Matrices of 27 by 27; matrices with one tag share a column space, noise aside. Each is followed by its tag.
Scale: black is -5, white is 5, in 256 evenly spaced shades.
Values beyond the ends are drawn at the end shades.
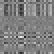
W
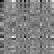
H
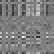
W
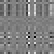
W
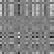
W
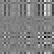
W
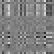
W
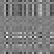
W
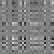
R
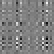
R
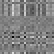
W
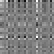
H
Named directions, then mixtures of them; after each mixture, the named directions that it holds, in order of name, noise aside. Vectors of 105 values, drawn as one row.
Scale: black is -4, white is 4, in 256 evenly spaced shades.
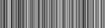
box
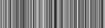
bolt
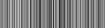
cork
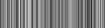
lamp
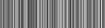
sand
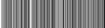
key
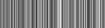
box, lamp, sand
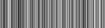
box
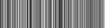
box, cork, key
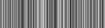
bolt, sand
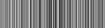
bolt, cork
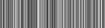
sand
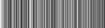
bolt, key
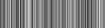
box, lamp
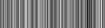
lamp, sand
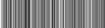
cork, key, lamp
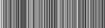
bolt, box, key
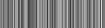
sand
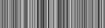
bolt, sand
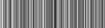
bolt, key
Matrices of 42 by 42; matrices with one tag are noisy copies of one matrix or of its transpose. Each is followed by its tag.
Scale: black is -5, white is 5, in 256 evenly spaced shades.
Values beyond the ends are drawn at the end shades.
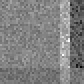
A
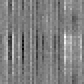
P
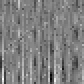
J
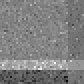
A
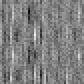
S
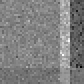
A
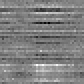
P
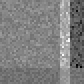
A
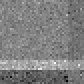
A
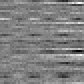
J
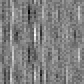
S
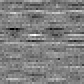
S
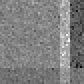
A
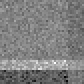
A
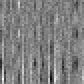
J
